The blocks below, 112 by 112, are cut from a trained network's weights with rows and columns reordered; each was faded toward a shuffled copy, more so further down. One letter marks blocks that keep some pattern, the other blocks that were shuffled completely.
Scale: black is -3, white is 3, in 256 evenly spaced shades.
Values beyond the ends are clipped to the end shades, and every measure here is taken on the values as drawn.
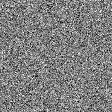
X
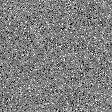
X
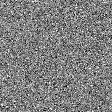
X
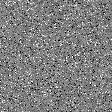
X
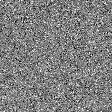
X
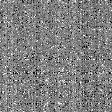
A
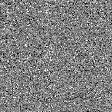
A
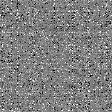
A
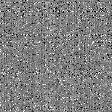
A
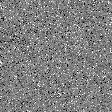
X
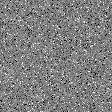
X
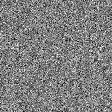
A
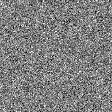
A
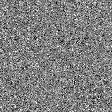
A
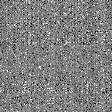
A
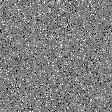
X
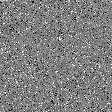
X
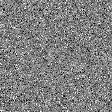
A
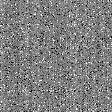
A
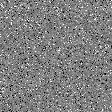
X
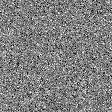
X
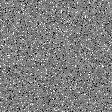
X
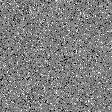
X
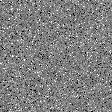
X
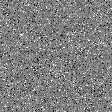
X
